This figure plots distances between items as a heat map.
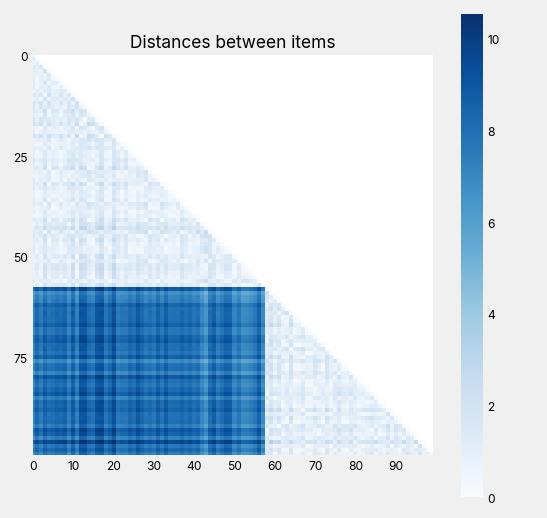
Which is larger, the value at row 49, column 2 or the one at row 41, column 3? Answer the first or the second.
the second
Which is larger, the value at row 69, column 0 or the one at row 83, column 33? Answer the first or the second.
the second
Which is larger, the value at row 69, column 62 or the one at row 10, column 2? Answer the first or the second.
the second
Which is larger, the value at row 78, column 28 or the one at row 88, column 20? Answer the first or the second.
the second
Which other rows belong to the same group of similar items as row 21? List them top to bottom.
0, 1, 2, 3, 4, 5, 6, 7, 8, 9, 10, 11, 12, 13, 14, 15, 16, 17, 18, 19, 20, 22, 23, 24, 25, 26, 27, 28, 29, 30, 31, 32, 33, 34, 35, 36, 37, 38, 39, 40, 41, 42, 43, 44, 45, 46, 47, 48, 49, 50, 51, 52, 53, 54, 55, 56, 57
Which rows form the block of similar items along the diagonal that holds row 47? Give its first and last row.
0 to 57
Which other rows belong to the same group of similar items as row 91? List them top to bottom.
58, 59, 60, 61, 62, 63, 64, 65, 66, 67, 68, 69, 70, 71, 72, 73, 74, 75, 76, 77, 78, 79, 80, 81, 82, 83, 84, 85, 86, 87, 88, 89, 90, 92, 93, 94, 95, 96, 97, 98, 99
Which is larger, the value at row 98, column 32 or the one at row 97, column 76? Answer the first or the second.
the first
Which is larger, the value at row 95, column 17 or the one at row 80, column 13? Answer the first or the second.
the second
